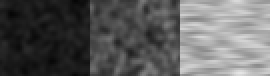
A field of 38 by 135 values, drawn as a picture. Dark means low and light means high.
The table splits into one row of 3 panels. Panel 1,1: very low, blotchy, faint in contrast. Panel 1,2: low, blotchy. Panel 1,3: high, streaked across.
